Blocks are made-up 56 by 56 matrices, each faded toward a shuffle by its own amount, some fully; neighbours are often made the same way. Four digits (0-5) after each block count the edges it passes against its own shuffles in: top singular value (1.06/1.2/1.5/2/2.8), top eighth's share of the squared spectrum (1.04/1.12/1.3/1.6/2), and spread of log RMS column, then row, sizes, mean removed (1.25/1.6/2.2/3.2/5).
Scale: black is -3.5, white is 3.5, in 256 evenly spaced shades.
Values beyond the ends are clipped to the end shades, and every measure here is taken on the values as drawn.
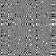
5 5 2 3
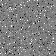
1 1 0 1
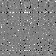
4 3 1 1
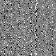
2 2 3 0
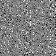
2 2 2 0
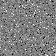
0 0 0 0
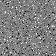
0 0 0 0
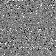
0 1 0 2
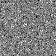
0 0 0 0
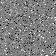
1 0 0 0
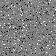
0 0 0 0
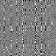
4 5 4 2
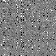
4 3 2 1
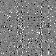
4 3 2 1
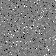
0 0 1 0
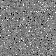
0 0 0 0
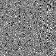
1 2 2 0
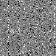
2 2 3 0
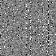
2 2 2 0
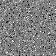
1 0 1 0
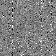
2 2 2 0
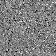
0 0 0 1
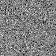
0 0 0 1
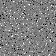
0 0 0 0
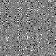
4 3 2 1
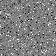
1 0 0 0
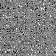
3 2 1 1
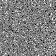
2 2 0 0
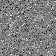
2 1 0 0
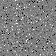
0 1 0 0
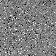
0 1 0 0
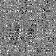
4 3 1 2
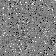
0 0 0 0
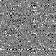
3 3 1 2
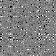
4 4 2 2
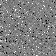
1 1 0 0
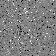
1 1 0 0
